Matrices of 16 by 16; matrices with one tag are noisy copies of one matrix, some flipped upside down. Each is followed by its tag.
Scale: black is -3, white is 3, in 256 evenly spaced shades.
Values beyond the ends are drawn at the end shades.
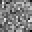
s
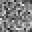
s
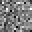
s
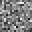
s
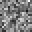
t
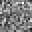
s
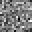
s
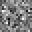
t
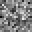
t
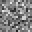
t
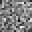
s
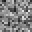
t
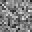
t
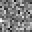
s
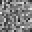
s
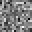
s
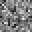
t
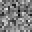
t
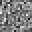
s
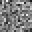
s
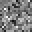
t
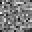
s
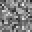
t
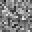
t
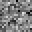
t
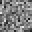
s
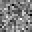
t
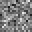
t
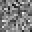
t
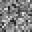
t
